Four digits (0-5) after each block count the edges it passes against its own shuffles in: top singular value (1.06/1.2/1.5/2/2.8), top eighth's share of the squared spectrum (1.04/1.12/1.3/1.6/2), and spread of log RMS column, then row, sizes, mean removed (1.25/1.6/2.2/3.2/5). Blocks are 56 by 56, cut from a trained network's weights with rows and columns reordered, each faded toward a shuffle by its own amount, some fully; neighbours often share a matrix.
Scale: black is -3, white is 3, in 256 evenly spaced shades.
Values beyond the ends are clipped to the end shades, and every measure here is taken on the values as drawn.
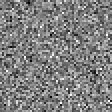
0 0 0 0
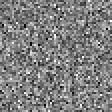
0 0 0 0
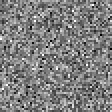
0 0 0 0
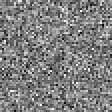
0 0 0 0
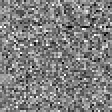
2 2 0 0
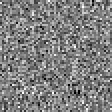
2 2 1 0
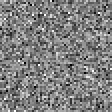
0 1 0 0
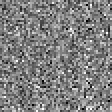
2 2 1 1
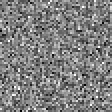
0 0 0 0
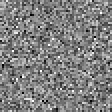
0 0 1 0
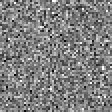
0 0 0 0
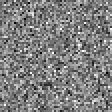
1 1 1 0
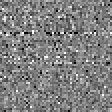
3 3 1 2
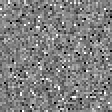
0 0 0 0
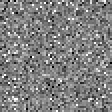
2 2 1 1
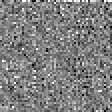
3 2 1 2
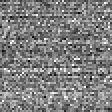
3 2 0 1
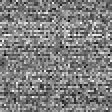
3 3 0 1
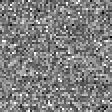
1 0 0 0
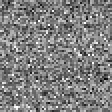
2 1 0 0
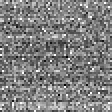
3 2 0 0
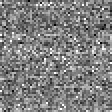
2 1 0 1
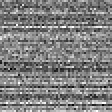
5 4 1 3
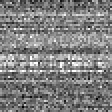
4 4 2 3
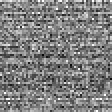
4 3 0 1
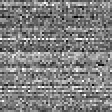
4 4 1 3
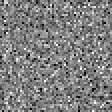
1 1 0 0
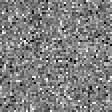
2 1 0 0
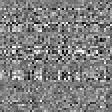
4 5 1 4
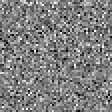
2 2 0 1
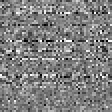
4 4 0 3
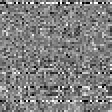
4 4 0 3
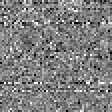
3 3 0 3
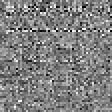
3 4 0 3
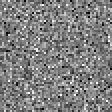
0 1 0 0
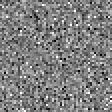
1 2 0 1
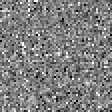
1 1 0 1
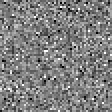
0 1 0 0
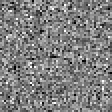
2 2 1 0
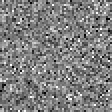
1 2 0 0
